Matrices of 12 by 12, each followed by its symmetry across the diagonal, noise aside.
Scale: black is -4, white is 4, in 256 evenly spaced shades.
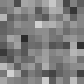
antisymmetric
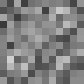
symmetric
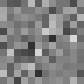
antisymmetric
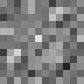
symmetric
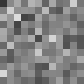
symmetric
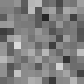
antisymmetric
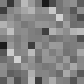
symmetric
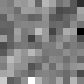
antisymmetric
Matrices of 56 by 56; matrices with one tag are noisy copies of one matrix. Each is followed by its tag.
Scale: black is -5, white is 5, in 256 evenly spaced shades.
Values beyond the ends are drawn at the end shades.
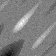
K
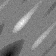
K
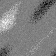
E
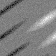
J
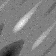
K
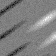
J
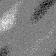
E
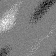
E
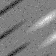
J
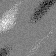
E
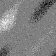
E
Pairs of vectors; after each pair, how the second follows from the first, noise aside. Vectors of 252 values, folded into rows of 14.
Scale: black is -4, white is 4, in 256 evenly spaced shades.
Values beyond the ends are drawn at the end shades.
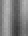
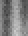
negated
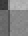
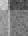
negated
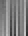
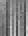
negated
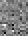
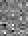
negated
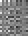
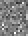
shuffled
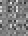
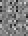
negated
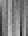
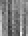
negated
